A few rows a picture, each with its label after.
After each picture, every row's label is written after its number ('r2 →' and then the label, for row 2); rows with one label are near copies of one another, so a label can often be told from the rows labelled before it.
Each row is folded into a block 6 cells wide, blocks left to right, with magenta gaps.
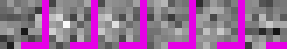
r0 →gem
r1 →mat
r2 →mat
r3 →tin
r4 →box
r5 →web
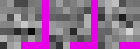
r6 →web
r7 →gem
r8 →tin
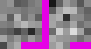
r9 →web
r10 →box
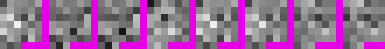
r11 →mat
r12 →gem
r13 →gem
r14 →box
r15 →mat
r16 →mat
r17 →tin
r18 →tin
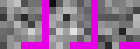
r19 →tin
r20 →box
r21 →gem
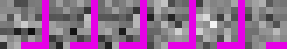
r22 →web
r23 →gem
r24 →gem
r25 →tin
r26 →mat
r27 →tin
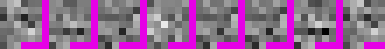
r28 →tin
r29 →web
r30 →gem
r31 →mat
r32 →gem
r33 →gem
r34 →web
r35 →tin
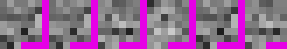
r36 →gem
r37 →gem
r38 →web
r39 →box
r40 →gem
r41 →web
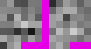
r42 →web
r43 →box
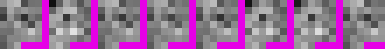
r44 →tin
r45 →box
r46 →tin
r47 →tin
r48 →tin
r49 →box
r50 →box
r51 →tin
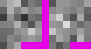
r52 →tin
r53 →mat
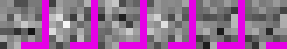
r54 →web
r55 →mat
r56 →tin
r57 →mat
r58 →gem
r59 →gem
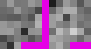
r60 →gem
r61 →box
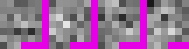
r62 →web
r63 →mat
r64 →tin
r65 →box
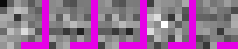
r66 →box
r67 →web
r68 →web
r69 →mat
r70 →gem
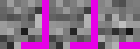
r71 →gem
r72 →gem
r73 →web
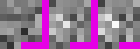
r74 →gem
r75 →mat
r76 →mat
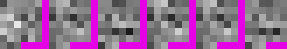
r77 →mat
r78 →tin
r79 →web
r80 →tin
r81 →tin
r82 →web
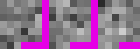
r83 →gem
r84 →tin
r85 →box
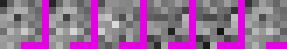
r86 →box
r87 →box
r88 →mat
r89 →gem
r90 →gem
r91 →box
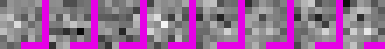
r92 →mat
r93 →web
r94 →gem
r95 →mat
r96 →tin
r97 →box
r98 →tin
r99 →box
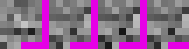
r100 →web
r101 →gem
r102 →gem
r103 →gem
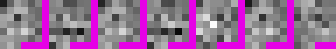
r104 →box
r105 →web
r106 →box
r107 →web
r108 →mat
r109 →box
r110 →tin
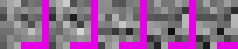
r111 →tin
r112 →tin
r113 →web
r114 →gem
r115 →gem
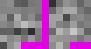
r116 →web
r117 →box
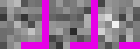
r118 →tin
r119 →gem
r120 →mat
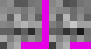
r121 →web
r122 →web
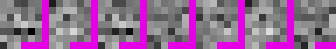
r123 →web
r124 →box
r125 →web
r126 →gem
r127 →tin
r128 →box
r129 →gem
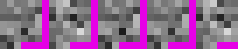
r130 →gem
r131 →tin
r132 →gem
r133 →gem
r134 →tin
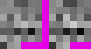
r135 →web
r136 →web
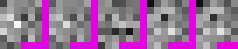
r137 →mat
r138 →mat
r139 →web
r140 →box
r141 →box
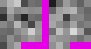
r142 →tin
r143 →box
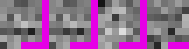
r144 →web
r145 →web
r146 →box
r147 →gem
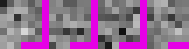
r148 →box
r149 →web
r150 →gem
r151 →tin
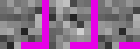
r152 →gem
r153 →tin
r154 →gem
